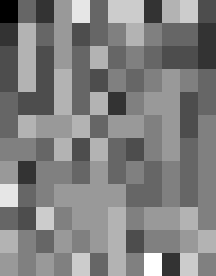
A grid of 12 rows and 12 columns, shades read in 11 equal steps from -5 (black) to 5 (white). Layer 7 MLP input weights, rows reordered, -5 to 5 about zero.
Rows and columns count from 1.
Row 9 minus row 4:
6 -3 2 -1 2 3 1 0 -1 -1 -1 1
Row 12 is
1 0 1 0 3 -1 2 0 5 -3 3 0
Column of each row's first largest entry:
5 2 2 2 4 2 4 1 1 3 1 9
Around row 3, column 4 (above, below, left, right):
1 2 -2 -1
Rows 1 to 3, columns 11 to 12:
3 -2 | -1 -3 | -2 -3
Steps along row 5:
down same up down up down up up same down up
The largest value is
5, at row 12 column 9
